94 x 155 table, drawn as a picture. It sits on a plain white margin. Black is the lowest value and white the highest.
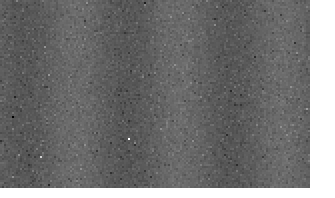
Overall the values sit about 40% of the way up the scale. There is no seam. The distribution is heavy-tailed on both sides. No row or column stands out. Upright stripes repeat 3 times across the table.
